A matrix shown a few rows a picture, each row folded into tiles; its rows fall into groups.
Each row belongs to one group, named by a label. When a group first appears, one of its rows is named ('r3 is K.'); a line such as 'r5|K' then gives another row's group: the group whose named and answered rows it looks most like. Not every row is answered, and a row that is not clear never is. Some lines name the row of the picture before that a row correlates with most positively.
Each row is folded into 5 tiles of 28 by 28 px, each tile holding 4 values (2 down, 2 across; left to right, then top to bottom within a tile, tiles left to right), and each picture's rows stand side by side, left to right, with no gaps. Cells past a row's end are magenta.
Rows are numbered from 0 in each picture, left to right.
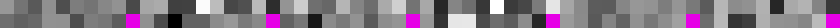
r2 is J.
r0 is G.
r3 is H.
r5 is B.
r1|J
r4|J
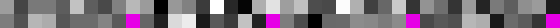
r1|H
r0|H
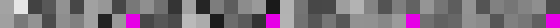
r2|J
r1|G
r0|B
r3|G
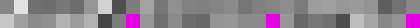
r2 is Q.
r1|Q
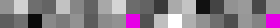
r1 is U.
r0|J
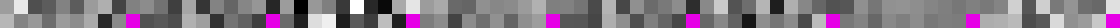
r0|B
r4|G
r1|G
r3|J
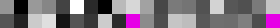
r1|H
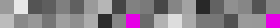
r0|B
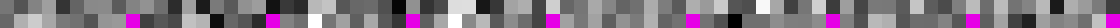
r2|U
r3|U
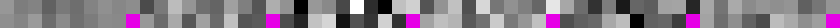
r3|Q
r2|H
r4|G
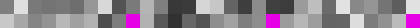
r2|Q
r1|J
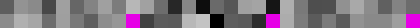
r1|G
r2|J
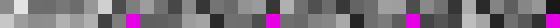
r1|G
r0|B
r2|G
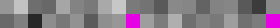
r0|J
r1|U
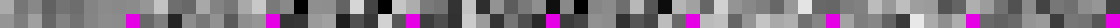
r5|B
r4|H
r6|Q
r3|G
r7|G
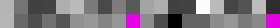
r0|J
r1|J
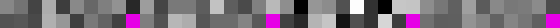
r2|H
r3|G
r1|H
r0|G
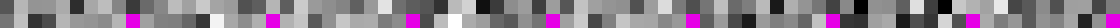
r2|B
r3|U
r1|Q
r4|B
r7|B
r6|H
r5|B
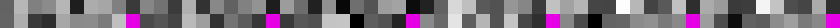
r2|G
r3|U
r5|J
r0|B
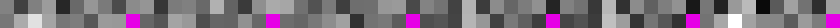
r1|H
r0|U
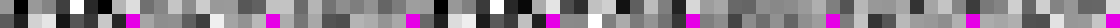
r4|U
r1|Q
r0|H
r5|J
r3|H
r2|Q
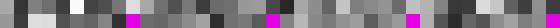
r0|H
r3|J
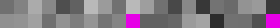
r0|U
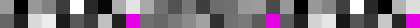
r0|H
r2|H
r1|G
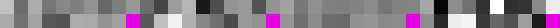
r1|U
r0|Q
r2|Q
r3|H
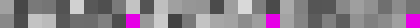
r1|B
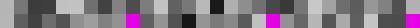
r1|B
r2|U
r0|J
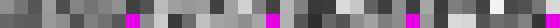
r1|B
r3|H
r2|J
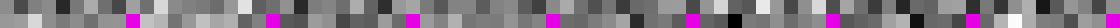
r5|J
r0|U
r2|H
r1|B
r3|U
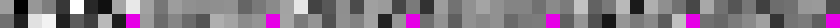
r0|H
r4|B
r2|B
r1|Q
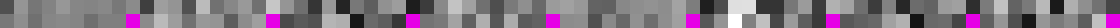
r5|U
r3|U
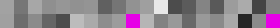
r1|B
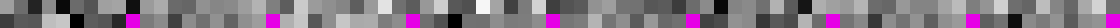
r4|U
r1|J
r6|J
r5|H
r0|G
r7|J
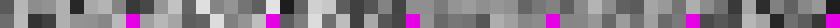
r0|B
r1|Q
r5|G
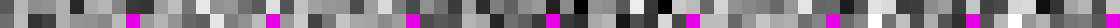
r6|U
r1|Q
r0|B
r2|B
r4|H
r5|B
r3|G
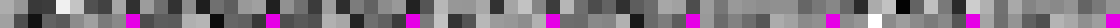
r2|G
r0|J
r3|B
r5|Q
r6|U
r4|G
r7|Q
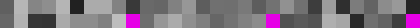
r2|G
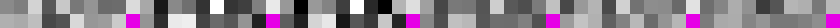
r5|U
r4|Q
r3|H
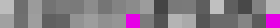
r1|H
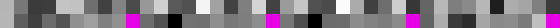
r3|B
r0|J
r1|J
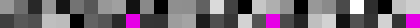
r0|G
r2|H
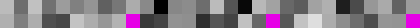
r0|Q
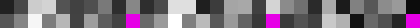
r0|U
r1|U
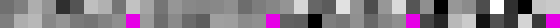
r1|Q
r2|J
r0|U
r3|H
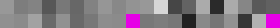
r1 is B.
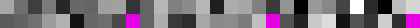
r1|B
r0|G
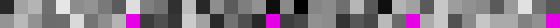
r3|B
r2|H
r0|Q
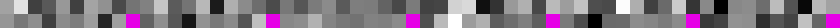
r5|H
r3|U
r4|J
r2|U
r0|B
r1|B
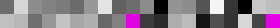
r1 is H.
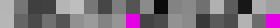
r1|H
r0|J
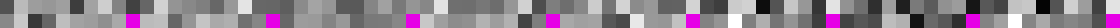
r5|U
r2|U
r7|U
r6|G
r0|B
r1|B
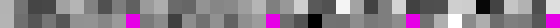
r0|J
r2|J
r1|J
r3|U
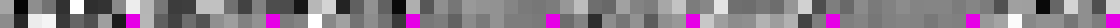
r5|B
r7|U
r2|U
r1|J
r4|J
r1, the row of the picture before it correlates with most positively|0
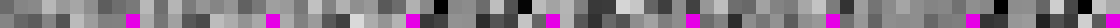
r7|H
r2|Q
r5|J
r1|Q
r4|J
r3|H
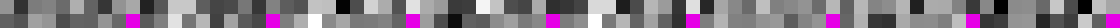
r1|U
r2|U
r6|B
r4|U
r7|H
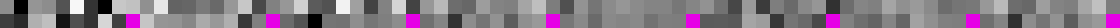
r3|J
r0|H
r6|Q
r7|J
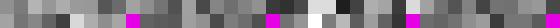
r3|G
